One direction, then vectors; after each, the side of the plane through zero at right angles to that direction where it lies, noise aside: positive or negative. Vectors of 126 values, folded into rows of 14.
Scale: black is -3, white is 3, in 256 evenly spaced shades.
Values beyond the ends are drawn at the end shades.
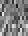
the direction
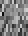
negative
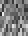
positive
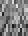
negative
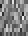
negative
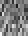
positive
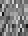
negative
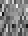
negative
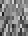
negative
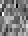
positive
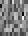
negative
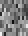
positive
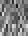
positive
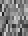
negative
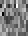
negative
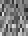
positive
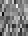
negative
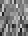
negative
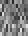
positive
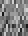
negative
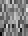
negative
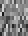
negative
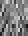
negative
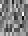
positive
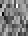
negative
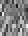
positive
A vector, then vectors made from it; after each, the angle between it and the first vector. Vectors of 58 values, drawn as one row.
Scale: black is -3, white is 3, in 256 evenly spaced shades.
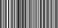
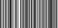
orthogonal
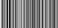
nearly opposite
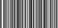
partly aligned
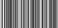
partly opposed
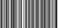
orthogonal
